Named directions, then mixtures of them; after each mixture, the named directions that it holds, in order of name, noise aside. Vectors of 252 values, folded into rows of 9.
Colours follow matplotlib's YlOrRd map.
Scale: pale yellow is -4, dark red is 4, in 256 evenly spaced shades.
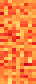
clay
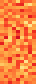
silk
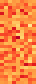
clay, silk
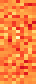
clay, silk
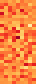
clay, silk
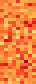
silk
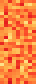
clay, silk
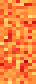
clay, silk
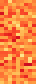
clay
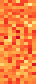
silk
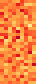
clay, silk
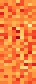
clay, silk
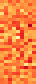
clay, silk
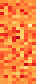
clay, silk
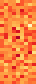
clay, silk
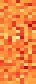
clay, silk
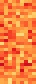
clay, silk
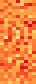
silk
